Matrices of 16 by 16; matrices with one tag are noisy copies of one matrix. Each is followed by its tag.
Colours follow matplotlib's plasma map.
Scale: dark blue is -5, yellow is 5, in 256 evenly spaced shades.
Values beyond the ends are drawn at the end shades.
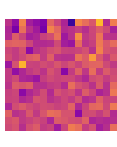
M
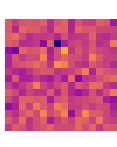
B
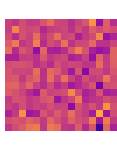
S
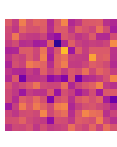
B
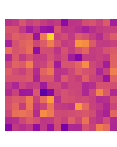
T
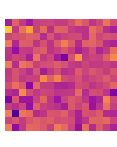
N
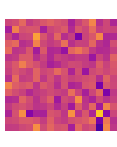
S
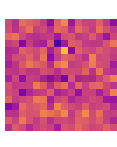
B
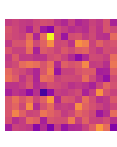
T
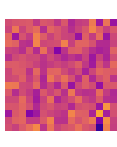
S
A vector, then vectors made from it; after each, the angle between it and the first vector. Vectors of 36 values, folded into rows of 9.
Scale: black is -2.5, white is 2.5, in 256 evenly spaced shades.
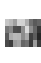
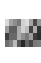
partly aligned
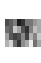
nearly opposite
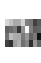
nearly parallel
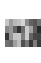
nearly parallel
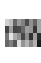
partly aligned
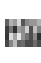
partly aligned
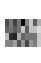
partly opposed
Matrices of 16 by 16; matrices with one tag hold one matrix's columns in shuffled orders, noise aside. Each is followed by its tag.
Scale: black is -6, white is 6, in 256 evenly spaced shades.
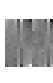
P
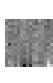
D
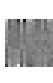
P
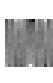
P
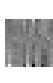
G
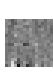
D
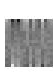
P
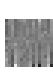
G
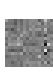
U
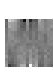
P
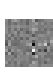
U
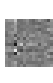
U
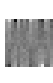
P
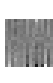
G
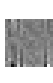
G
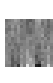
G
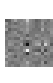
U
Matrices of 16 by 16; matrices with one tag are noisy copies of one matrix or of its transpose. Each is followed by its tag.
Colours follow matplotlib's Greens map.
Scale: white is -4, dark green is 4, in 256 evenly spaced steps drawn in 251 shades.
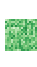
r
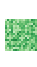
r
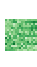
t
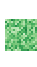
r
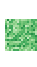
r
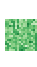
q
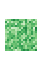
r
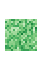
r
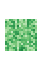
q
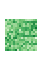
t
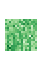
t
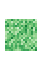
r
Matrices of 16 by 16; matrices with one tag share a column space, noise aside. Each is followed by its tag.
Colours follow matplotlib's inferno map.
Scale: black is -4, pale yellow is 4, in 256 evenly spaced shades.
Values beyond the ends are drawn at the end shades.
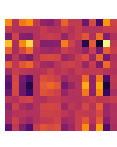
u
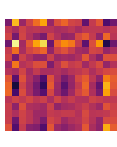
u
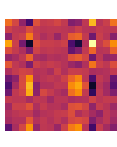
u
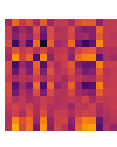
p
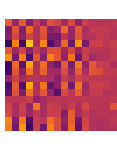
p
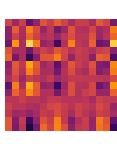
p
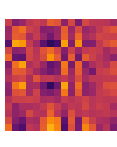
p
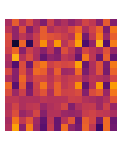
p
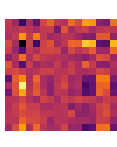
u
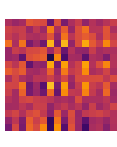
p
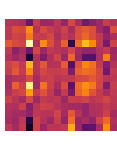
p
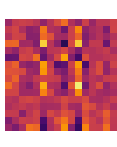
p
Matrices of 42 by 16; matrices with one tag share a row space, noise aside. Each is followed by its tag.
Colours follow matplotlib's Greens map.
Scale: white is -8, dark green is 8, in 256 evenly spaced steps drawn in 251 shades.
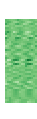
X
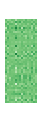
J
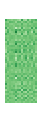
J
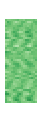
X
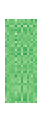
J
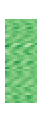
X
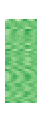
X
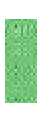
J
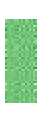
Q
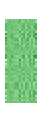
Q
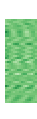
X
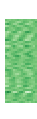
X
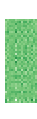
J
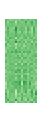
J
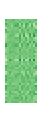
Q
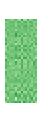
J
